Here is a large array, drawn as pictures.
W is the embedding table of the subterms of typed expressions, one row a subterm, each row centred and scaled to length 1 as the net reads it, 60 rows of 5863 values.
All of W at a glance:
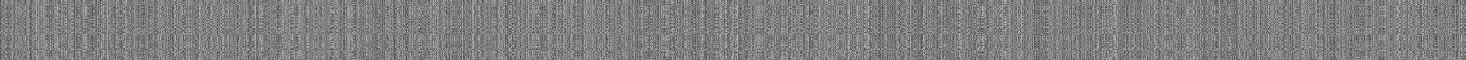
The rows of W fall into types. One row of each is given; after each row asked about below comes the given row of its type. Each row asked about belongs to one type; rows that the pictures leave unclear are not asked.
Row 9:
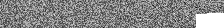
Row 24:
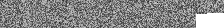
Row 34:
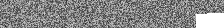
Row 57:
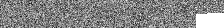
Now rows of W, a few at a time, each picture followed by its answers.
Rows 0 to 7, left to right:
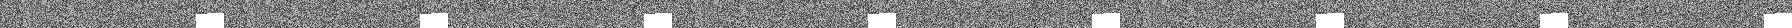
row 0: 24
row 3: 24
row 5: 24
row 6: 9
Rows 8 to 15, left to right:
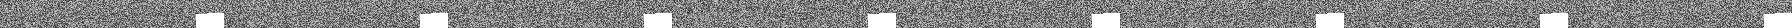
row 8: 9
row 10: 34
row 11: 34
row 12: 34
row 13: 34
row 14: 9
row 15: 9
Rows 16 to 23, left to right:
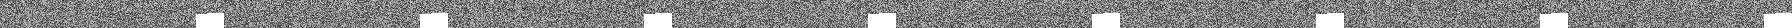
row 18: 24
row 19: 24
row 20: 9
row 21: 24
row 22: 24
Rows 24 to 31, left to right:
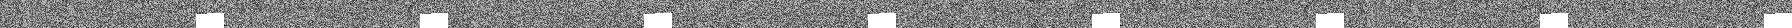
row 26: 9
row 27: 9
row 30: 24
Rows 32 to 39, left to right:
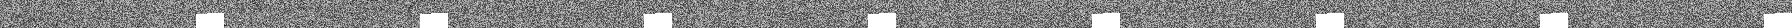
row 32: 57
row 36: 9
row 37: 34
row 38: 9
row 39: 9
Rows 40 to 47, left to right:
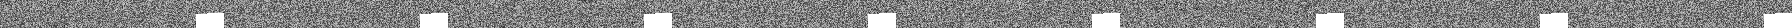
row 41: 34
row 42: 24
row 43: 34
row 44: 57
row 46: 34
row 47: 34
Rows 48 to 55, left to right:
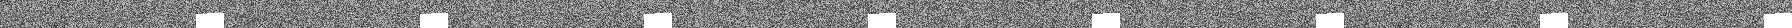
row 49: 57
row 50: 9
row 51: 24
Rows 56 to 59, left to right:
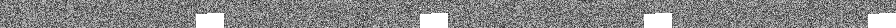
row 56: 24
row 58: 24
